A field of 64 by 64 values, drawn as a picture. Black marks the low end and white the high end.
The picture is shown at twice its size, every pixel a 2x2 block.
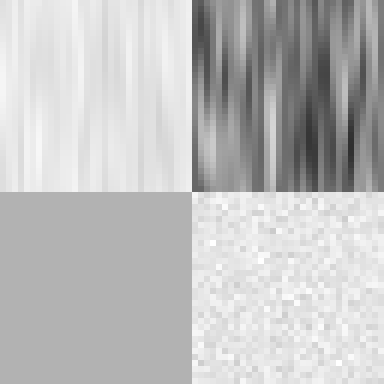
It is made of 2 by 2 panels. Panel 1,1: very high, streaked downward, faint in contrast. Panel 1,2: middling, streaked downward, strong in contrast. Panel 2,1: high, flat. Panel 2,2: very high, fine-grained, faint in contrast.
